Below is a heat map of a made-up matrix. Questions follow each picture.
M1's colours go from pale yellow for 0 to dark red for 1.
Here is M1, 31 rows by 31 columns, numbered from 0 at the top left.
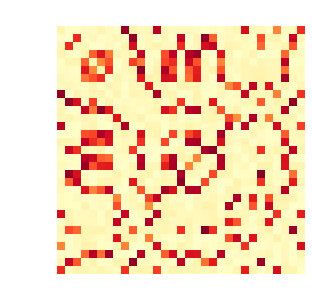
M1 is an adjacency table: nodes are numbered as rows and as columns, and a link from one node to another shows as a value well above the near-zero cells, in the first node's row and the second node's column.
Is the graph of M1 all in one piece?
no
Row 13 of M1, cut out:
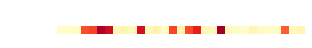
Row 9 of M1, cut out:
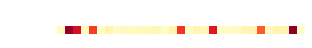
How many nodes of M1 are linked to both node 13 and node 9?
1
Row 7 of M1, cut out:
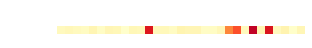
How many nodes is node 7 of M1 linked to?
5
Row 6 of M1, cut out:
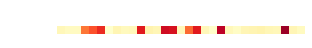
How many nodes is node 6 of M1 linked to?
10
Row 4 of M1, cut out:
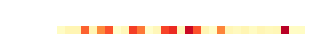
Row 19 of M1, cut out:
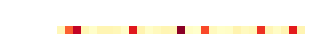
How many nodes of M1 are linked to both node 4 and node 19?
1
